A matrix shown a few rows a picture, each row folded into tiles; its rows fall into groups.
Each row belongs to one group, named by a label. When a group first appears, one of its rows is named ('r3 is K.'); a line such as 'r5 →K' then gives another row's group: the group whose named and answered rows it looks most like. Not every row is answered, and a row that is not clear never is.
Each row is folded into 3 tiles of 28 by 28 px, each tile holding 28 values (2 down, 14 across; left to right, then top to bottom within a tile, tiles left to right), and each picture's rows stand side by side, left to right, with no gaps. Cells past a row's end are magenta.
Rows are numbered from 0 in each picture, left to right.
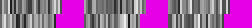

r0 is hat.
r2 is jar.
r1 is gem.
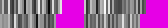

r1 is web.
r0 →jar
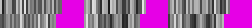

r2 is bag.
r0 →web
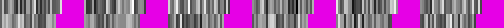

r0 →bag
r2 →web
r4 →gem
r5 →jar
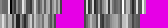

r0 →hat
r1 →jar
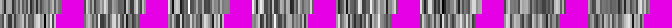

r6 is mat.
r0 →web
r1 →jar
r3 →web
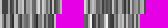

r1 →web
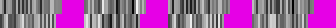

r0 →web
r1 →mat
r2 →web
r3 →web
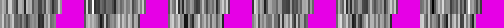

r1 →hat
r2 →hat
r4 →hat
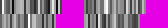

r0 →mat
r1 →jar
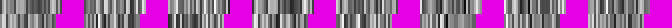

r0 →mat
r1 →jar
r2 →web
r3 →mat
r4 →web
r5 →gem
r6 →gem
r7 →mat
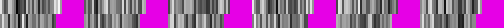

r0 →gem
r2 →mat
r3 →gem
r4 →bag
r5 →bag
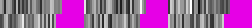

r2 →bag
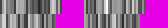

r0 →mat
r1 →jar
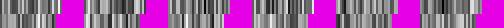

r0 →mat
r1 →mat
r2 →bag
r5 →gem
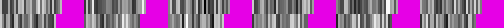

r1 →hat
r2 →bag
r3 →gem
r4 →gem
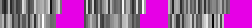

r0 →hat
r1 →jar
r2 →web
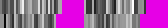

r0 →jar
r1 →hat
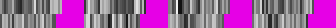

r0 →gem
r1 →mat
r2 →hat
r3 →hat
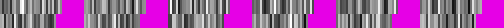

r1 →jar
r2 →jar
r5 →mat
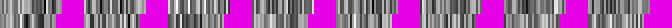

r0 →bag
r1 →gem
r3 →bag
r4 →bag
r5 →mat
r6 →gem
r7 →web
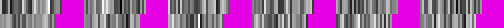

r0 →hat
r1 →bag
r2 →hat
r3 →hat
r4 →web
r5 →bag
